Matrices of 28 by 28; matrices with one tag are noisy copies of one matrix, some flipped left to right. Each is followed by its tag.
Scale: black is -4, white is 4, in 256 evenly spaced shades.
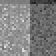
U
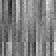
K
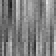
K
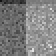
U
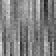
K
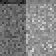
U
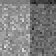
U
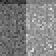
U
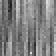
K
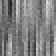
K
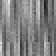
K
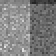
U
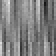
K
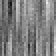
K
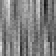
K
